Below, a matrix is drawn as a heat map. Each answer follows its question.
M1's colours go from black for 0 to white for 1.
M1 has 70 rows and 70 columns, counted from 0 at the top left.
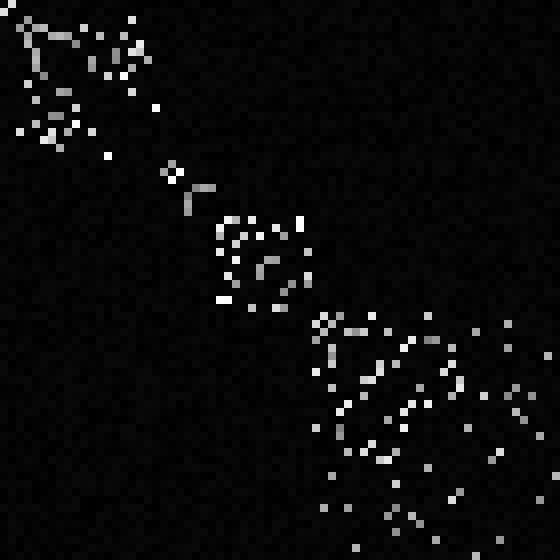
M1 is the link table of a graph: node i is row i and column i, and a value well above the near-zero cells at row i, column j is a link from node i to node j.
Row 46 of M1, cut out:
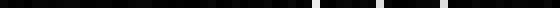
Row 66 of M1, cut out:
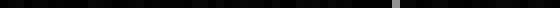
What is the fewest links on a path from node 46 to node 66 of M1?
4
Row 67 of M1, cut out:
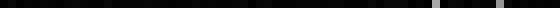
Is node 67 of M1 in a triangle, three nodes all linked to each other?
no
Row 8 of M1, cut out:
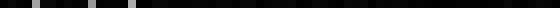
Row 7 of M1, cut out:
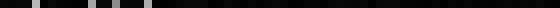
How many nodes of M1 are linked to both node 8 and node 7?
2
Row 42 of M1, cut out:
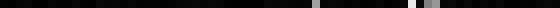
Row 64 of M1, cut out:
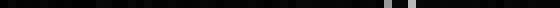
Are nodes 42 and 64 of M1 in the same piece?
yes
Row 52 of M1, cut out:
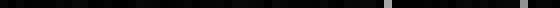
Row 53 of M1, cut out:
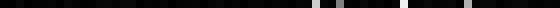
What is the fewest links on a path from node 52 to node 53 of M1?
5
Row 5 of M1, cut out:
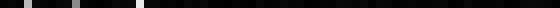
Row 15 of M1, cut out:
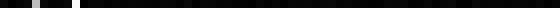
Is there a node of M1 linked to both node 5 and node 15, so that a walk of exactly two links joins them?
yes
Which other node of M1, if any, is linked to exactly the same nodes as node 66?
node 60
